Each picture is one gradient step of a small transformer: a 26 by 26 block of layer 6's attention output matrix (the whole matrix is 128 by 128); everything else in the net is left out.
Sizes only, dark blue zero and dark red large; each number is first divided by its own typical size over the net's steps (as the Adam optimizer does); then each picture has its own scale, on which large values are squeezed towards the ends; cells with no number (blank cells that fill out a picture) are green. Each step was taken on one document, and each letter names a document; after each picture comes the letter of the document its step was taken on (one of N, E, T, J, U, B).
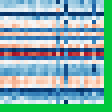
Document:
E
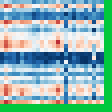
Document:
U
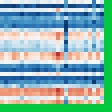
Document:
U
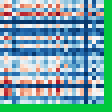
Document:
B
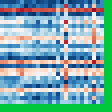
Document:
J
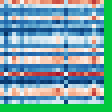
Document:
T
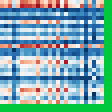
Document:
B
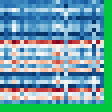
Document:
E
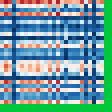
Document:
B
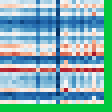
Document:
J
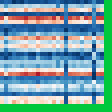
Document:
E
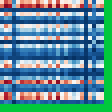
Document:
B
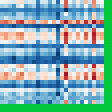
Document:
J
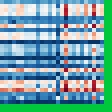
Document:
J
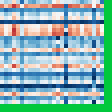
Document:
T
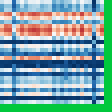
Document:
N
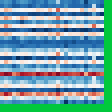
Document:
U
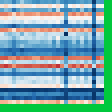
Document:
N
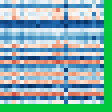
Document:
T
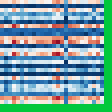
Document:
E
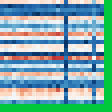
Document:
U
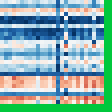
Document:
J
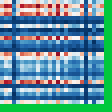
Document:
B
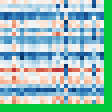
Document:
E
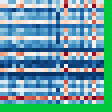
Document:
J
